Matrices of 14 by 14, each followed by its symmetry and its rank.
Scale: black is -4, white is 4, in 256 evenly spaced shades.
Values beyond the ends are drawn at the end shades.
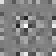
symmetric, rank two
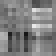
antisymmetric, rank two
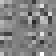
neither, rank three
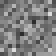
symmetric, full rank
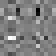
antisymmetric, rank two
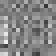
neither, rank three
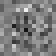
neither, rank three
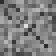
symmetric, full rank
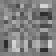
antisymmetric, rank two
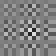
symmetric, rank one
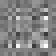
symmetric, rank two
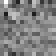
neither, rank three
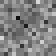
symmetric, full rank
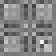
symmetric, rank two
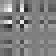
symmetric, rank one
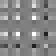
symmetric, rank one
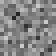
symmetric, full rank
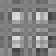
symmetric, rank one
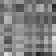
antisymmetric, rank two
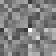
symmetric, rank two
